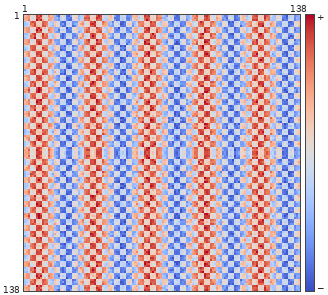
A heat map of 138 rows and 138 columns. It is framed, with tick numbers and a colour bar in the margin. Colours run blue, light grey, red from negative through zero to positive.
It is mirror symmetric from top to bottom. Overall the values sit about 50% of the way up the scale. No overall slope runs across the table. Upright stripes repeat 5 times across the table.
